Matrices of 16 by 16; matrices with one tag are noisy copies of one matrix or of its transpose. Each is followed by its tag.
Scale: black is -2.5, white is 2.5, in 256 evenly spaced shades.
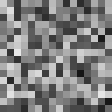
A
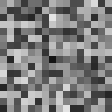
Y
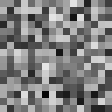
Y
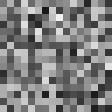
Y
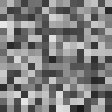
Y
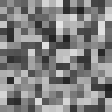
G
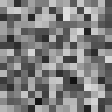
A
